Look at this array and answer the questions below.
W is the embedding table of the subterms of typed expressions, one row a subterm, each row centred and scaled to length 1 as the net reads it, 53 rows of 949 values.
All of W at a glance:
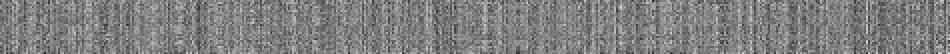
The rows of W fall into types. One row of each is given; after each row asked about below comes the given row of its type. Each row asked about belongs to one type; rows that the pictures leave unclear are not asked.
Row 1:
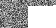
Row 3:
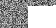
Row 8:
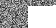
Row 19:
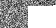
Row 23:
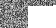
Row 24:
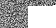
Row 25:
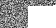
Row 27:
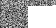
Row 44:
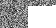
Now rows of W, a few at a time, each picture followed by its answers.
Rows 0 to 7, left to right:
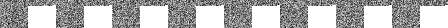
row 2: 3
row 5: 44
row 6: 24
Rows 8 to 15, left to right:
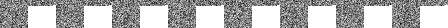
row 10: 19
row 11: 23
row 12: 25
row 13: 8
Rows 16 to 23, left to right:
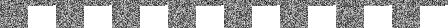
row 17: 25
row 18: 25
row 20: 23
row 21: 25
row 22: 19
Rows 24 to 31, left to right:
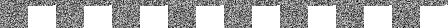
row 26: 8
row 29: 3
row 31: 8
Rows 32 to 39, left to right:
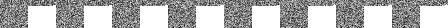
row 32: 8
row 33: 8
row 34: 23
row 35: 44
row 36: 24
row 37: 1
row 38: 44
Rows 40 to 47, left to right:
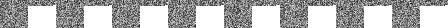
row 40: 25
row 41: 3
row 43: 8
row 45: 23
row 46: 3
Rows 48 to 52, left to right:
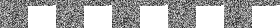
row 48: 24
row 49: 19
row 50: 19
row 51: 25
